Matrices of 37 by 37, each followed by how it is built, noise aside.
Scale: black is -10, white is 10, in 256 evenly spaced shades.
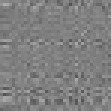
low rank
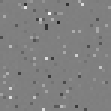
sparse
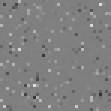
sparse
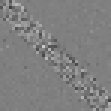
banded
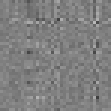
low rank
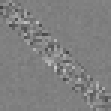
banded
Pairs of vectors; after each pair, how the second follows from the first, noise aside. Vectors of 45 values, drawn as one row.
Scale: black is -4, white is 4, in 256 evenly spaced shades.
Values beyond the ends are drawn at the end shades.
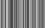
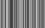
copied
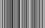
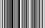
scaled up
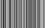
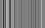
partly zeroed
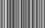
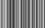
copied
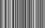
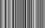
copied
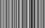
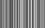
sign-scrambled
